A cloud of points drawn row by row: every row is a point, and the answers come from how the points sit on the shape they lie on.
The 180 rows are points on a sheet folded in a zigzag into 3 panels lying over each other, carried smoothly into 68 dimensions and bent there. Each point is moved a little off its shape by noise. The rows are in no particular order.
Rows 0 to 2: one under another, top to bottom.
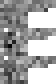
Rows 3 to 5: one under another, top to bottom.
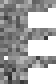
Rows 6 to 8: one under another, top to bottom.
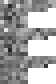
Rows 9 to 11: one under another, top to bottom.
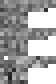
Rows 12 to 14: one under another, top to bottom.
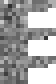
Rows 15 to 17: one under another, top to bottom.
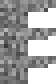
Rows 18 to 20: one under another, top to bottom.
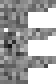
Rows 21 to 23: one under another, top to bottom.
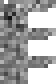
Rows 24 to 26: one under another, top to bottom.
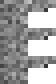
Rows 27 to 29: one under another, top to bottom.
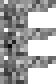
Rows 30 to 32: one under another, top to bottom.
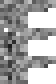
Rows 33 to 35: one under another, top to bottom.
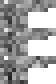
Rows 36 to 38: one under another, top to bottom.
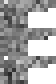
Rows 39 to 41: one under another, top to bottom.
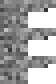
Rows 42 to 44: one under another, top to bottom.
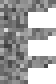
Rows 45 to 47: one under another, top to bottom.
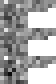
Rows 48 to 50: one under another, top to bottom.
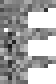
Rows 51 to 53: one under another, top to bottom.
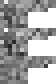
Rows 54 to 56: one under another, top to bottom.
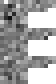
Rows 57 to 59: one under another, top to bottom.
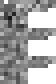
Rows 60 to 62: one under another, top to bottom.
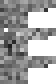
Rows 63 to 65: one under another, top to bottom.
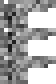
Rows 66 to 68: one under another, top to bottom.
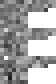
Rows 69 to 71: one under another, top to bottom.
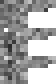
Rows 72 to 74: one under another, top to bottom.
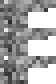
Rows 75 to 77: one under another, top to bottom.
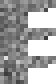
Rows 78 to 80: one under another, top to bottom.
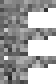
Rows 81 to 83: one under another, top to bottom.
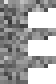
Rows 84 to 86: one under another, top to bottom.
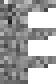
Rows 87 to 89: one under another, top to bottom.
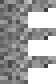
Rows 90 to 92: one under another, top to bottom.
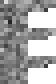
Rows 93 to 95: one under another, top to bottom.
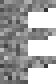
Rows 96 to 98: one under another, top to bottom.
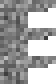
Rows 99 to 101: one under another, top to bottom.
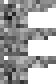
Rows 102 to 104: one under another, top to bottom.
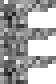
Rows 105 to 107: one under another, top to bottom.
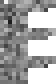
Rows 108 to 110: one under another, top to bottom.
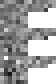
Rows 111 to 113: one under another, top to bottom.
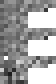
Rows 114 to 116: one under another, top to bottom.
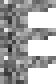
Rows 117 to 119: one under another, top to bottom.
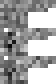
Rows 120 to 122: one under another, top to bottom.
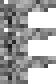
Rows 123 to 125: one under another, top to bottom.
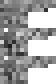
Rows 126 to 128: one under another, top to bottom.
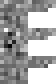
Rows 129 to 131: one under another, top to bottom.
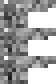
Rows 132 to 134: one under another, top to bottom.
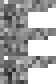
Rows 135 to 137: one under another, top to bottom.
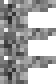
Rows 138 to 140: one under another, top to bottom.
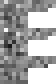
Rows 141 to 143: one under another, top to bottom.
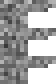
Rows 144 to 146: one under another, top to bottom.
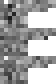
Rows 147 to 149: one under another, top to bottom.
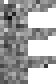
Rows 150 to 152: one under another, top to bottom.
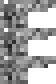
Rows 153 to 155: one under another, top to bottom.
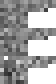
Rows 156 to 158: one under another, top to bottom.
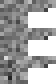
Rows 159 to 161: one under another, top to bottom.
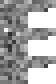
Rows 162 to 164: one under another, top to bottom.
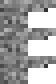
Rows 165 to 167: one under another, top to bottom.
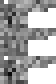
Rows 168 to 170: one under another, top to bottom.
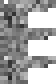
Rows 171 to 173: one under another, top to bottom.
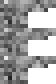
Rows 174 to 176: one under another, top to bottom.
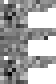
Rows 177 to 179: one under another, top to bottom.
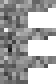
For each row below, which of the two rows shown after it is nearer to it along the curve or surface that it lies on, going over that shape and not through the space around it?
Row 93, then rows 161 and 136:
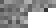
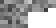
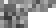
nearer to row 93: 161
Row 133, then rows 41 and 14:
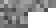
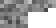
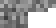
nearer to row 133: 41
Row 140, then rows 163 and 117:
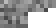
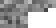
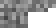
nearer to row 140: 163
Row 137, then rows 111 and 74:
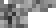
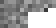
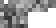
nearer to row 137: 74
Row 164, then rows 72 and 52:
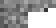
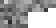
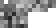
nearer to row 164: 72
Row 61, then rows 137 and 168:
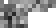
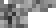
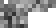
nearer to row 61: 168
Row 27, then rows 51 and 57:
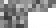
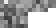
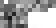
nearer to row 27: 57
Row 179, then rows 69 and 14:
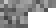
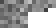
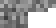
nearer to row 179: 69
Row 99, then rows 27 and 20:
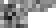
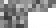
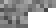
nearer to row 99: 27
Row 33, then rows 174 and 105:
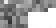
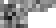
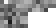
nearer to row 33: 174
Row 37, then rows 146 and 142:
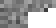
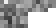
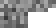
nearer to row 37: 146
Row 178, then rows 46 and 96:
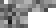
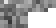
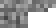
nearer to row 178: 46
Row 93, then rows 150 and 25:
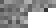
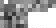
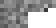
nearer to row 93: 25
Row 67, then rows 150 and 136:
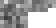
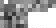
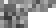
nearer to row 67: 136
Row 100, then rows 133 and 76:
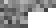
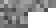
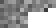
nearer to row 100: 76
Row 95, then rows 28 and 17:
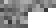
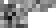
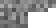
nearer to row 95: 28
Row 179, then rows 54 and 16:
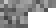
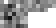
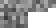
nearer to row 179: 54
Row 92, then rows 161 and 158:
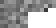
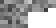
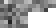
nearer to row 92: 161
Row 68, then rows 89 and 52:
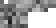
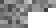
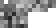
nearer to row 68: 89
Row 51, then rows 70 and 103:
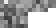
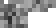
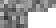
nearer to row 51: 70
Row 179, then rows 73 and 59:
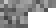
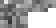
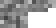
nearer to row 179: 73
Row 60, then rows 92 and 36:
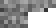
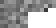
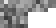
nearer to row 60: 92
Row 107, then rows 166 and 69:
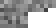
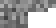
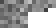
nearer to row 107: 69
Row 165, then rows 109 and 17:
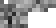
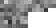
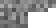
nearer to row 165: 109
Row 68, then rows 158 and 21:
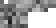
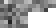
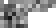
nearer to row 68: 158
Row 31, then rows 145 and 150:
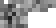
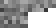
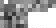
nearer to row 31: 150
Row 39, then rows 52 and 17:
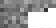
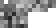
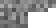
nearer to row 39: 52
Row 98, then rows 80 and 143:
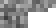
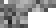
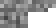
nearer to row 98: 143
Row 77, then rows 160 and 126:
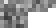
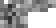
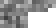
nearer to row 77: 126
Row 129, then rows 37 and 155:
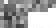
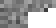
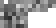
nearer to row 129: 155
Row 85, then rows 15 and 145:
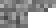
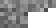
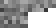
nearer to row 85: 15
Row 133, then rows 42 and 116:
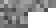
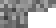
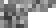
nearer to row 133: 116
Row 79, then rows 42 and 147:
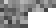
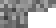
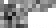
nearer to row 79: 147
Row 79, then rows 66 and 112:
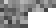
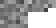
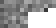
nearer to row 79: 112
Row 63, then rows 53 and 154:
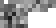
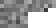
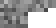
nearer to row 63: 154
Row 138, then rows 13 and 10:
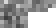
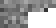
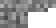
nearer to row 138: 10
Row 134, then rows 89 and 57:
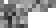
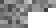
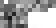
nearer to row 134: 57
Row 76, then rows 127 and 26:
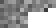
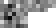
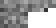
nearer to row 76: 26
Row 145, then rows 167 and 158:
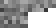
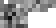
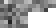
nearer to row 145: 158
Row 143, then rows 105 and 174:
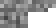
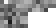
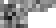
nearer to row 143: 174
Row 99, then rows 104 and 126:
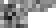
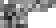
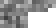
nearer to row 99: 104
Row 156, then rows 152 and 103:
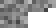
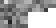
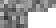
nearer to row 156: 152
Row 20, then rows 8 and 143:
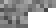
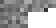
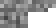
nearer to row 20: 8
